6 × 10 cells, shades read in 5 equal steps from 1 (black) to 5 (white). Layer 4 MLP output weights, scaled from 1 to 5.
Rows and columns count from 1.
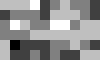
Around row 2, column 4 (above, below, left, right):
5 3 3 2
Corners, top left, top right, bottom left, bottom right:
4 2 4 4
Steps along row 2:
up same same down up same same down down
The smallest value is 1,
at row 5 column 2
